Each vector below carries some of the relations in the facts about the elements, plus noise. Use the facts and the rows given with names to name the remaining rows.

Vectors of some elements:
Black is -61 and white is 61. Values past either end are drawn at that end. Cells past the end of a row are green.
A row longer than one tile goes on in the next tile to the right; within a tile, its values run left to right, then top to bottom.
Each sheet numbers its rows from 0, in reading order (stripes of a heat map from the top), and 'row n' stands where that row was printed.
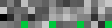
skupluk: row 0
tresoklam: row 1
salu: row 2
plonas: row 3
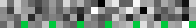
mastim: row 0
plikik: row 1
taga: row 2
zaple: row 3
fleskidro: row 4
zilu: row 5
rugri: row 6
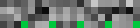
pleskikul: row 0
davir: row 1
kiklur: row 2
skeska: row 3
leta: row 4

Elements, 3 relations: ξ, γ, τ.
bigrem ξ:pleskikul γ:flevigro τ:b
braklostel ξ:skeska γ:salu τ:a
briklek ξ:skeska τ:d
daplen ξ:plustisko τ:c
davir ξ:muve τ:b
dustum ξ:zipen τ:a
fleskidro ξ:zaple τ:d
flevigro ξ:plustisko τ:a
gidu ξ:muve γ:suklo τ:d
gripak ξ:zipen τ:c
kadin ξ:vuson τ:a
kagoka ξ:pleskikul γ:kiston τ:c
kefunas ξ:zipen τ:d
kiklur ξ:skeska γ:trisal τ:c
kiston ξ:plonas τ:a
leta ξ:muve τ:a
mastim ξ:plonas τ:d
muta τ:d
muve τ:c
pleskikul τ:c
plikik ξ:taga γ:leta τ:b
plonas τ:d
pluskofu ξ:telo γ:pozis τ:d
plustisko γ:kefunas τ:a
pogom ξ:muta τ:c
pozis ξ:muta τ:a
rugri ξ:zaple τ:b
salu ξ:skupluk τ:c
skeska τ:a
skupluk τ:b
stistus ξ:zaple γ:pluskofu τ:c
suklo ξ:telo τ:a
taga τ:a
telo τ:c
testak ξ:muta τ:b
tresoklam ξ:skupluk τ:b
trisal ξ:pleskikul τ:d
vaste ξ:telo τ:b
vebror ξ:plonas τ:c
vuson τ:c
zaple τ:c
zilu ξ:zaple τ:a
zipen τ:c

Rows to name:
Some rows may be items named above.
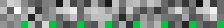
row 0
kefunas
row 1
testak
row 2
zipen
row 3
gripak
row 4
plonas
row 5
flevigro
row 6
vuson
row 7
zipen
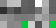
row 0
braklostel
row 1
dustum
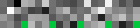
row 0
zaple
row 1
suklo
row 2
telo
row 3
fleskidro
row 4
kagoka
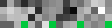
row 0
gripak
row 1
testak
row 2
davir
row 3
kefunas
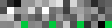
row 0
stistus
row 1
muta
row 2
gidu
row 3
muve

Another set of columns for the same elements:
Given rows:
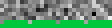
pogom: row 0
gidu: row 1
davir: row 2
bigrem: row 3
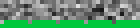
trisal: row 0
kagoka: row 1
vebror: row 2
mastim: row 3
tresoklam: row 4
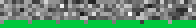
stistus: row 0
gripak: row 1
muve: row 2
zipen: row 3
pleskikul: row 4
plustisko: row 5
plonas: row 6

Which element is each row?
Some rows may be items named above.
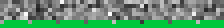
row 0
rugri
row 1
muta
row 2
leta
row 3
zilu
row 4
kefunas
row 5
kiston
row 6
zilu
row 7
gidu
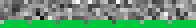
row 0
fleskidro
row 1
testak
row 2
dustum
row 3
pozis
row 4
suklo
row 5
rugri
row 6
plikik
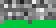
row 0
muve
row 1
suklo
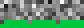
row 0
kiston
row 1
telo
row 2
pozis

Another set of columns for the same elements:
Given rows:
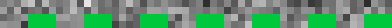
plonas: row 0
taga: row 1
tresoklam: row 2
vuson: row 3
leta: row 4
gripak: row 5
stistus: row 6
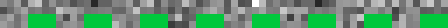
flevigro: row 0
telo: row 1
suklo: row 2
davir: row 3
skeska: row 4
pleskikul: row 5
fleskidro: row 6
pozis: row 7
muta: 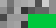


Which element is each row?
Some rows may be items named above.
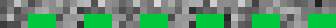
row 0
davir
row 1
muta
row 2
gidu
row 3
muta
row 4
testak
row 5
vuson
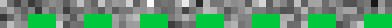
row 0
pogom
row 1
kefunas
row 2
zilu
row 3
rugri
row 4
kiston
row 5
dustum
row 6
muve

